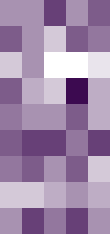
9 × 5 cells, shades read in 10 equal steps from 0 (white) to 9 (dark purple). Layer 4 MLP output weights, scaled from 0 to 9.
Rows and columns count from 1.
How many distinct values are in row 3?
4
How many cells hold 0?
2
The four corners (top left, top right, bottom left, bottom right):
4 6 4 4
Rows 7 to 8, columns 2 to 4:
6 4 6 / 2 3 4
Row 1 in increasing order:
4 4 4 6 7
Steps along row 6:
up same down up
